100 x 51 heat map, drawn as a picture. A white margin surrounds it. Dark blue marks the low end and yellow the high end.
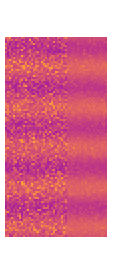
Average level on the scale: 50%. Stripes: horizontal, repeating 5 times. Slope: none. Seam: vertical, 60% of the way across, the right part calmer.
